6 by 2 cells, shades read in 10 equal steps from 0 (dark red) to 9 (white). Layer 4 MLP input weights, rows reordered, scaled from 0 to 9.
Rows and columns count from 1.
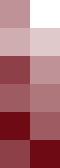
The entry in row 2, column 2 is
7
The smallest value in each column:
0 0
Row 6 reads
2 0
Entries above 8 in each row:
1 0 0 0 0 0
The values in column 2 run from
0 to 9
